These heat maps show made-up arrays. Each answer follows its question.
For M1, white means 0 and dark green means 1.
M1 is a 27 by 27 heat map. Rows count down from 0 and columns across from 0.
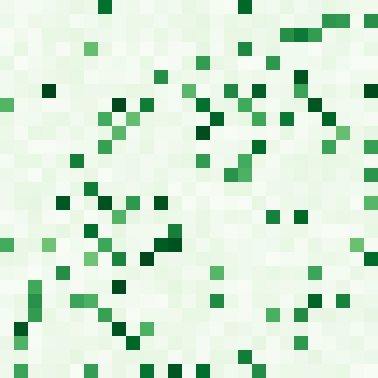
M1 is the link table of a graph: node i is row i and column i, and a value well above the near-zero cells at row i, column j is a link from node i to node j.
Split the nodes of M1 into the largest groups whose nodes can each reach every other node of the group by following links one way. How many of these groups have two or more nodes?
1
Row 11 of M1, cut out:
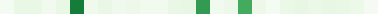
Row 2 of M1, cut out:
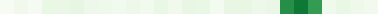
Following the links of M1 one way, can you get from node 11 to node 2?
yes
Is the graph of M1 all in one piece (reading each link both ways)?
yes
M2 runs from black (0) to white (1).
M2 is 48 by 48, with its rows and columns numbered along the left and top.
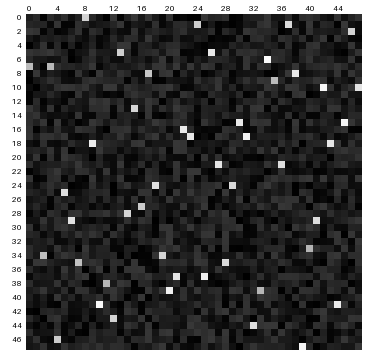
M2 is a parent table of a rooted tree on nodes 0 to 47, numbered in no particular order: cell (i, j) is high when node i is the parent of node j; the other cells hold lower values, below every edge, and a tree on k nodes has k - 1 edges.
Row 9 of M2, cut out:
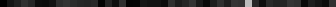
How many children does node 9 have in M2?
1
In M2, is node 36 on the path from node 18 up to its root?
no
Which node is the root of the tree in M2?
1
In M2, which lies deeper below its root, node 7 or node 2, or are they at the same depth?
the same depth
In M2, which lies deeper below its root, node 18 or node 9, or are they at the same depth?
node 9
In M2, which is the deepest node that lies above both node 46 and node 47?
29
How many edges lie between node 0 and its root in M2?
6
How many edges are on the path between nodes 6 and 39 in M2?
5
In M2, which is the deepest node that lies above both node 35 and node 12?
18
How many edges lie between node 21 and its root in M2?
2
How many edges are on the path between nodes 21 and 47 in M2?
7
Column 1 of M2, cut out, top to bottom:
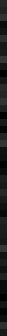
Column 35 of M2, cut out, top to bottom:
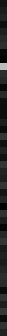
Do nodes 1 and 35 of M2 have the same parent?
no
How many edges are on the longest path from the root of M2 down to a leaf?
9
